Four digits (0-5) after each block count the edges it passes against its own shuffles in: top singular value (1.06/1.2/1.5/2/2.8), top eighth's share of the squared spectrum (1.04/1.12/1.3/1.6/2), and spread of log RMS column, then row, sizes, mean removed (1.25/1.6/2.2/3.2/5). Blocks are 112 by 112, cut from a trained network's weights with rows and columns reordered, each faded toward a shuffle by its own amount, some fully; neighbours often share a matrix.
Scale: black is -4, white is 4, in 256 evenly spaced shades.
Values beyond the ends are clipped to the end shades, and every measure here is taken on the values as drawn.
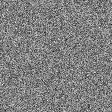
1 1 0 0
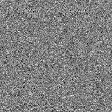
3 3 1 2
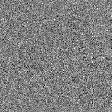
3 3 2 2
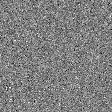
0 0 0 0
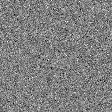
2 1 0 0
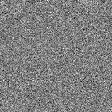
3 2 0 1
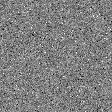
0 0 0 0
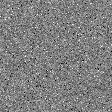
0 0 0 0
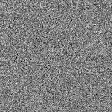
3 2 0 1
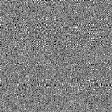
4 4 2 3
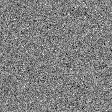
0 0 0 0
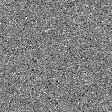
1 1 0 0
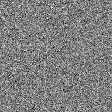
2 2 0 0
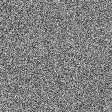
1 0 0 0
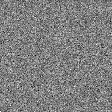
2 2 0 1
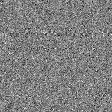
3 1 0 1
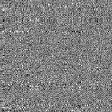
4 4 2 3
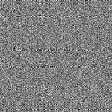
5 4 1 3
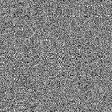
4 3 1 2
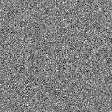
3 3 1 2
